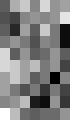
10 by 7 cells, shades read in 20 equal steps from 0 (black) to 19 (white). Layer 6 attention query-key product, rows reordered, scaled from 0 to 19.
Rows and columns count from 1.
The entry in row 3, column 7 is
1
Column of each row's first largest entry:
5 7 5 2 1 1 2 1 3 1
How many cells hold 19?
1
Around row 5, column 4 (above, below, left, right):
6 14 11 8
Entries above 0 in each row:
7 7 7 7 7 7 6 7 7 7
